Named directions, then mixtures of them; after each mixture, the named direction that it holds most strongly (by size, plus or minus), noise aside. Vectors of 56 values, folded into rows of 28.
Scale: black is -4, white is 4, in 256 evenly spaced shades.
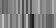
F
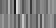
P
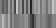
F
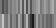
F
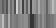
F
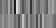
P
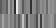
P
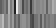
P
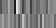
P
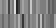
P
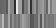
P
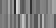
P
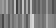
F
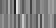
P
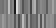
P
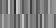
P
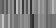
F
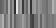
P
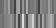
F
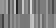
P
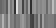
P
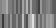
F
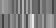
F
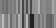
F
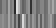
P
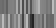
F
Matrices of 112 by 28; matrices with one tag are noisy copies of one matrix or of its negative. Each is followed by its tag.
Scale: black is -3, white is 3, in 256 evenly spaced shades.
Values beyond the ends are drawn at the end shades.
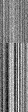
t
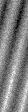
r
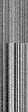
t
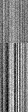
t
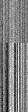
t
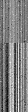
t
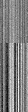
t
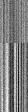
t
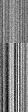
t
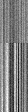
t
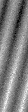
r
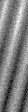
r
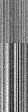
t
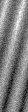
r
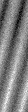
r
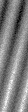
r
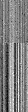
t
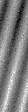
r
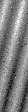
r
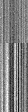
t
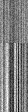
t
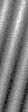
r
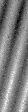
r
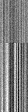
t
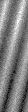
r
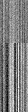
t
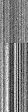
t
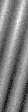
r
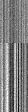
t
